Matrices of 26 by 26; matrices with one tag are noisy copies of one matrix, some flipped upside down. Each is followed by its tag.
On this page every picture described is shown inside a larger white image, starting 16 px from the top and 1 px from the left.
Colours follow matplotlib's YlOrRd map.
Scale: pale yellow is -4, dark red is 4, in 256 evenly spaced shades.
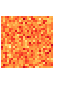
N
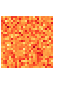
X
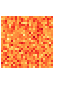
X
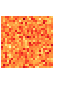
N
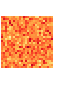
N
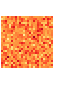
X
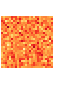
X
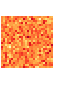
N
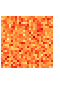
X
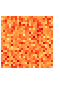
X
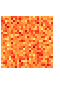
X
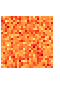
X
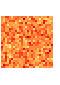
N
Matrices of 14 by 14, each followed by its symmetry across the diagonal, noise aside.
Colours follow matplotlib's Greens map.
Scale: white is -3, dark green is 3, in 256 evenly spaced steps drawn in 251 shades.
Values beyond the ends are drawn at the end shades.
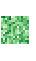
neither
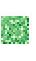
symmetric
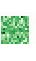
neither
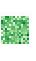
symmetric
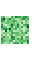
neither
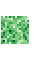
neither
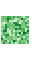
antisymmetric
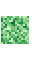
antisymmetric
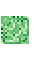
symmetric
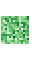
antisymmetric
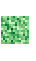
antisymmetric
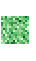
antisymmetric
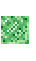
symmetric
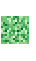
antisymmetric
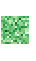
neither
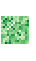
symmetric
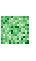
symmetric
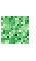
antisymmetric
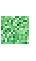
antisymmetric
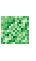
symmetric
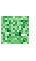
neither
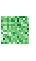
antisymmetric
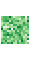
neither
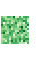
neither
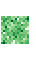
symmetric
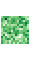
neither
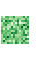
neither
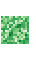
symmetric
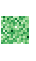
antisymmetric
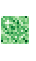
symmetric
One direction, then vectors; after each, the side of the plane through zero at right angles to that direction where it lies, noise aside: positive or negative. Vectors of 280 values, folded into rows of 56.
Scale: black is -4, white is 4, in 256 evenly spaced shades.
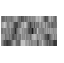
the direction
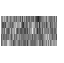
negative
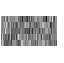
positive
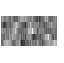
negative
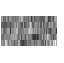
negative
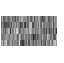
negative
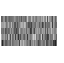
positive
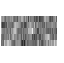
negative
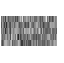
negative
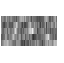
negative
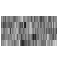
negative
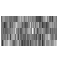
negative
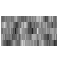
positive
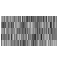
negative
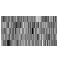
positive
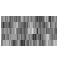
negative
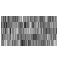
negative
